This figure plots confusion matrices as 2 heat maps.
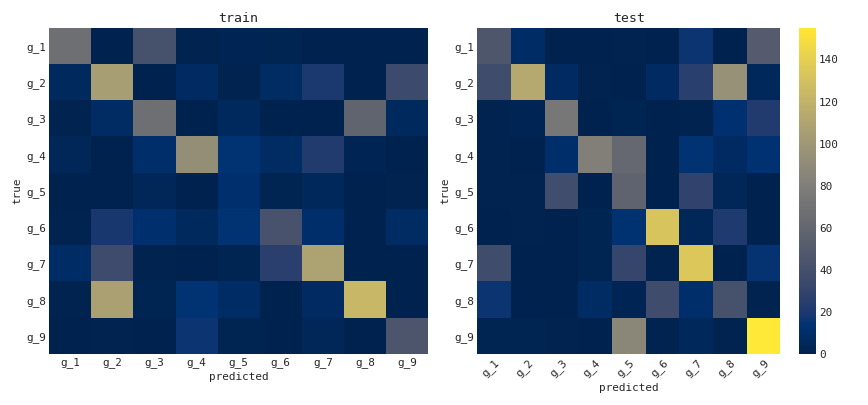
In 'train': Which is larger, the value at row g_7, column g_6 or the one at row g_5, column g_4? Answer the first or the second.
the first
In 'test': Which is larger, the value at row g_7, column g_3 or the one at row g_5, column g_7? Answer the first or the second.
the second
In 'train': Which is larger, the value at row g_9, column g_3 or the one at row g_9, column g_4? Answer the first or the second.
the second
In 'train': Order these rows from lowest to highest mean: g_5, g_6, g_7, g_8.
g_5, g_6, g_7, g_8
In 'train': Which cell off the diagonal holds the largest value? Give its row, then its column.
g_8, g_2
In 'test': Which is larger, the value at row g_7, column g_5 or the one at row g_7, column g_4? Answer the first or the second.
the first
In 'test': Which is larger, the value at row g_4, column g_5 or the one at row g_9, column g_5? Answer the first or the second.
the second
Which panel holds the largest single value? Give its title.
test
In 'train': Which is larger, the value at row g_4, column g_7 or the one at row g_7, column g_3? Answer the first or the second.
the first
